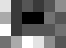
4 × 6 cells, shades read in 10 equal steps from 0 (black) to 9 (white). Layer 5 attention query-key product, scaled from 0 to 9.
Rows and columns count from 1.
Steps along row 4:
up up down down down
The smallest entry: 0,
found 2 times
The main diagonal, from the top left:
8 2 3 8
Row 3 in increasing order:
2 3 3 3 4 9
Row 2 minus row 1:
-2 0 -3 -2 1 -2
